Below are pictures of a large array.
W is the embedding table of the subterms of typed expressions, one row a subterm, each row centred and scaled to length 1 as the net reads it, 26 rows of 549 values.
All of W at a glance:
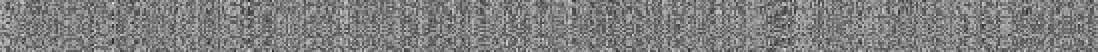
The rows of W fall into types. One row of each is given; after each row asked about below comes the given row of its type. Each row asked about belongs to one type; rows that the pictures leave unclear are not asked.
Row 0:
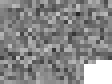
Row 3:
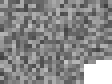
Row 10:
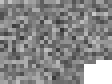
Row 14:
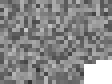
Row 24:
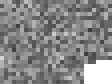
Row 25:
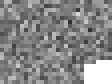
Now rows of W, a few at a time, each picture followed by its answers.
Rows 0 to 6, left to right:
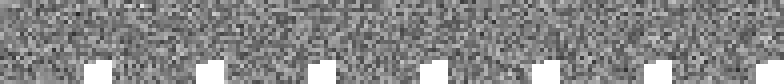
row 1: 3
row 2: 10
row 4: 25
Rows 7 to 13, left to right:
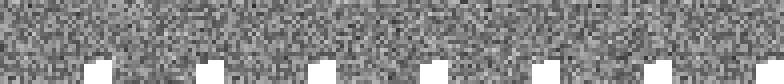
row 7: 0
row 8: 24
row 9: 0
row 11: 10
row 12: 14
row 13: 0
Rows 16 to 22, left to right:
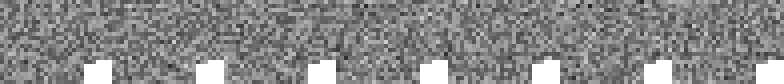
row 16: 14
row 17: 3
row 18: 10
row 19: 25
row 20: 0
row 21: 24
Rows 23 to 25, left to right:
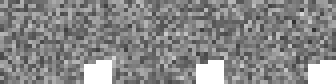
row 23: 3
